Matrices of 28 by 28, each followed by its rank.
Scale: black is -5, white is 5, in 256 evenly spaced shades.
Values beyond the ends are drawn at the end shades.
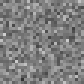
full rank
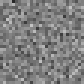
full rank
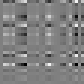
one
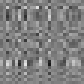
two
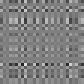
one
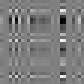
one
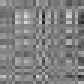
two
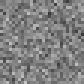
full rank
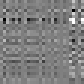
two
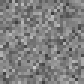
full rank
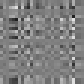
two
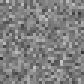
full rank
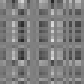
one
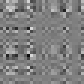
two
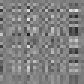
two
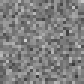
full rank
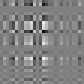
one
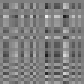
one
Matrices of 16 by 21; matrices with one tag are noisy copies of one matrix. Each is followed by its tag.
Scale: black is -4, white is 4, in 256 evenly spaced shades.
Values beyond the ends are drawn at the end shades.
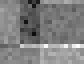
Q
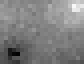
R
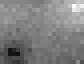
R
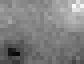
R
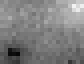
R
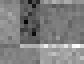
Q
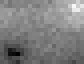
R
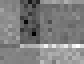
Q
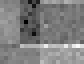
Q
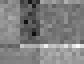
Q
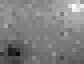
R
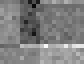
Q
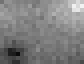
R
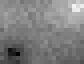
R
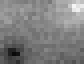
R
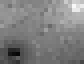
R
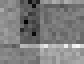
Q
